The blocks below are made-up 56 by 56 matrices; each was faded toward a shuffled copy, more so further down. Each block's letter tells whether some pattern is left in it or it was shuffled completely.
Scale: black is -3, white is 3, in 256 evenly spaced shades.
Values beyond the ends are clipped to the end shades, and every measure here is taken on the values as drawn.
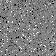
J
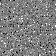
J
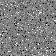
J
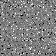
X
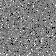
J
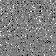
X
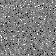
X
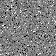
J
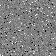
J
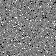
J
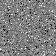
J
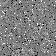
J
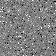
J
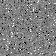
J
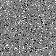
X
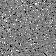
J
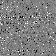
X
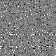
X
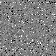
X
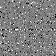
X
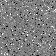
J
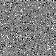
X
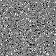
X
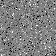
J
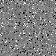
X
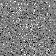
X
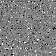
X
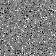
X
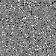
X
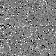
X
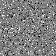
X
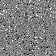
J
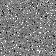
J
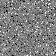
J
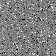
J
